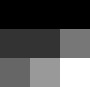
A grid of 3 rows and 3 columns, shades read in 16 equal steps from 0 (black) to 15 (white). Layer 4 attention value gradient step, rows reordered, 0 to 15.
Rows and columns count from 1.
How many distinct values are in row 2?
2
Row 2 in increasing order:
3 3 7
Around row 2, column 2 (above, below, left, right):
0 9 3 7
